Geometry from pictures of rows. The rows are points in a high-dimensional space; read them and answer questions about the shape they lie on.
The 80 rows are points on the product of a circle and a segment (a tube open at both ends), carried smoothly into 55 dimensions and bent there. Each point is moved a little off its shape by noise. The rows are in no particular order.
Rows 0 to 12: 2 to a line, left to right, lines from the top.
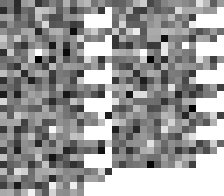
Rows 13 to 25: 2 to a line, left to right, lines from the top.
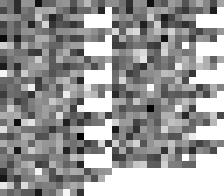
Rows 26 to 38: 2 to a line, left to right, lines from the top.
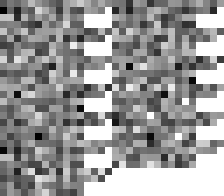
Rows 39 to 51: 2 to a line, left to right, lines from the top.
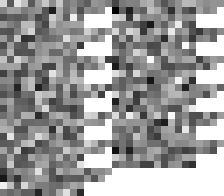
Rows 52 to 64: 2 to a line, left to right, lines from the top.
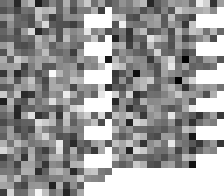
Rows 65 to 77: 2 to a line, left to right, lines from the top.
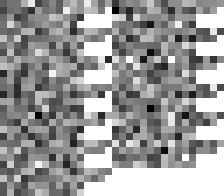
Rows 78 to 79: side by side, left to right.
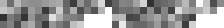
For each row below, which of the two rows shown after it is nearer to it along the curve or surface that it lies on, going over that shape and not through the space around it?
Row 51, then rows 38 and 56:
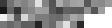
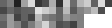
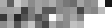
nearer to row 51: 38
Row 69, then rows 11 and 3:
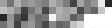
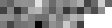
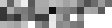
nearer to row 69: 3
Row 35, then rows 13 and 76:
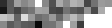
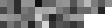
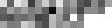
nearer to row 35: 13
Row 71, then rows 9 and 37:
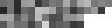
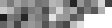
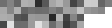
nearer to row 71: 37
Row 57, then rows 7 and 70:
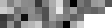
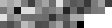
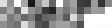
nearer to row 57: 70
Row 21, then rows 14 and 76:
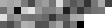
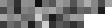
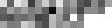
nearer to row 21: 76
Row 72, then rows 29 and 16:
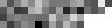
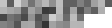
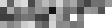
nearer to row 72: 16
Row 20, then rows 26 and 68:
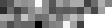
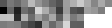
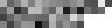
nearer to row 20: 68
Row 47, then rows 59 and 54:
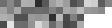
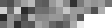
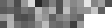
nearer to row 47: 59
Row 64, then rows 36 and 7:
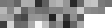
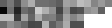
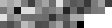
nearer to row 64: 36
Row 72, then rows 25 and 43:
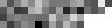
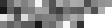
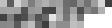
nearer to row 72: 25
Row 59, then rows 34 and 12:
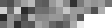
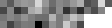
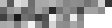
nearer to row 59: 12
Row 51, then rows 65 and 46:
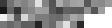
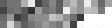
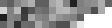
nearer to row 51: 65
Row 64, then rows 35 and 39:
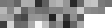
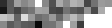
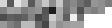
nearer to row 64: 39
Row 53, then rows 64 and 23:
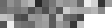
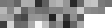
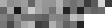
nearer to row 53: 64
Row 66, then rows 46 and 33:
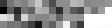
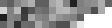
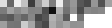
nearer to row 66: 33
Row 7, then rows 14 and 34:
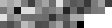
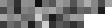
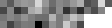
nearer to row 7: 34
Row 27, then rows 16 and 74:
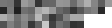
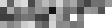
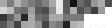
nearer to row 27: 16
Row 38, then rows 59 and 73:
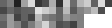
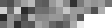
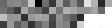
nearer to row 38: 73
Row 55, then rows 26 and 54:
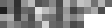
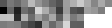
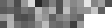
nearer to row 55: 26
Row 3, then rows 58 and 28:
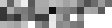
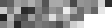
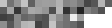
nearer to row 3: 28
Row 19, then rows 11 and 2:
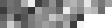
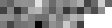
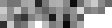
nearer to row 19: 2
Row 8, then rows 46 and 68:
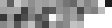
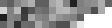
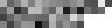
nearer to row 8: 46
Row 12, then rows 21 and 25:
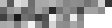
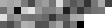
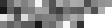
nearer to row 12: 21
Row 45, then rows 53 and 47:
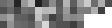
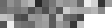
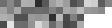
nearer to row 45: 53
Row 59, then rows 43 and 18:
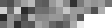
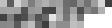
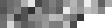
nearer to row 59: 18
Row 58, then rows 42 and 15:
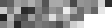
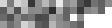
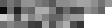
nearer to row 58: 42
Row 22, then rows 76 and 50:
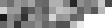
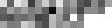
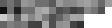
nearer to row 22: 76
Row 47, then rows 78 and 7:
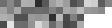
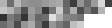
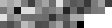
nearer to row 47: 78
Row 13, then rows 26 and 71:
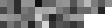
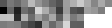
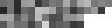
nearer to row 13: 71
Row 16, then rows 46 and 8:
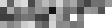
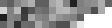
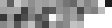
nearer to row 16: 8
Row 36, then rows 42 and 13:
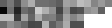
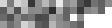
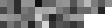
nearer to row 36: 13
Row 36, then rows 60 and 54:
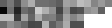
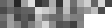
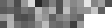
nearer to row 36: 60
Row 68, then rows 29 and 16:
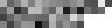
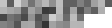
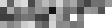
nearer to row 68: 16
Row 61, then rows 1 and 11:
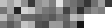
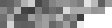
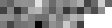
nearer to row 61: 11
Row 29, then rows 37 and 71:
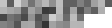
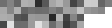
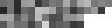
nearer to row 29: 37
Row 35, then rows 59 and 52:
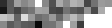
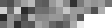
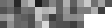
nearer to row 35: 52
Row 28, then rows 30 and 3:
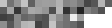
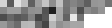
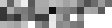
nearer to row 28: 3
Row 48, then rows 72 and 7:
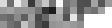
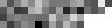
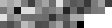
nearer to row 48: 7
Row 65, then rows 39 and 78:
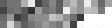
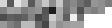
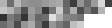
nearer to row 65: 78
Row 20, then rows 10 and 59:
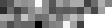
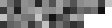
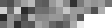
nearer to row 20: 10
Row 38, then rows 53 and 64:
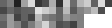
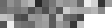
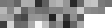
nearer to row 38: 53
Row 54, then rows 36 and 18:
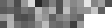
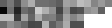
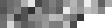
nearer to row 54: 18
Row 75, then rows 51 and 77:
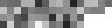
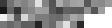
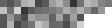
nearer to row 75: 77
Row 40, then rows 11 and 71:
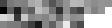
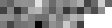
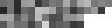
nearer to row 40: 71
